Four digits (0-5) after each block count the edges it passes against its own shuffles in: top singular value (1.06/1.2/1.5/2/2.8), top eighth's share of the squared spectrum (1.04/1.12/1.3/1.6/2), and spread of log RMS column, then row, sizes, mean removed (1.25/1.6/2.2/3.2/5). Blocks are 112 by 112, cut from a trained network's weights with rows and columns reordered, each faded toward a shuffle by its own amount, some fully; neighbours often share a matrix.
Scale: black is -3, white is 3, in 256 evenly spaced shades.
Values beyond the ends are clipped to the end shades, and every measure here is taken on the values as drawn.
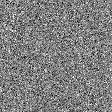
0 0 0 0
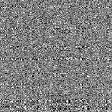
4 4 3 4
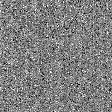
1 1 0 0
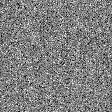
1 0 0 0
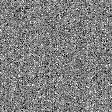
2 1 0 0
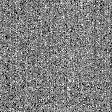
2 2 0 1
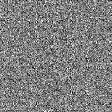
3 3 2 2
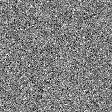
2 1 0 0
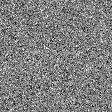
0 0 0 0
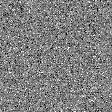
1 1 1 0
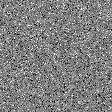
0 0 0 0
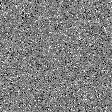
0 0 0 0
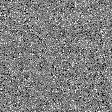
1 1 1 0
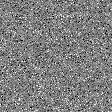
0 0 0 0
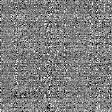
3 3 4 1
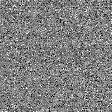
1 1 1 0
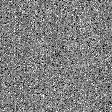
1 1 0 0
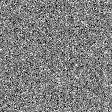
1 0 0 0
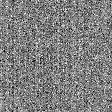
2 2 0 1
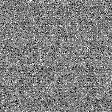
2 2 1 1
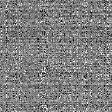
3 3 4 1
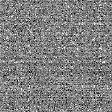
3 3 3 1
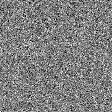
2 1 0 0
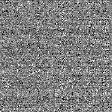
3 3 3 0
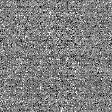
2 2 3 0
